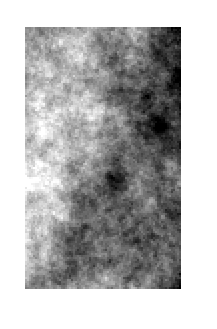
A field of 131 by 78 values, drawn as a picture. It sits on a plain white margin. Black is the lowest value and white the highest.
There are no lone odd cells. No regular stripes run through it. There is an overall slope up to the left. The ninth with the highest average is the middle left. The top right is the ninth with the lowest average.
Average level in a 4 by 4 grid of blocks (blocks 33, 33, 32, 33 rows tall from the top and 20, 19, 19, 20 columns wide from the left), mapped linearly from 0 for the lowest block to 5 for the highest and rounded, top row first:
4420
5420
5211
3221
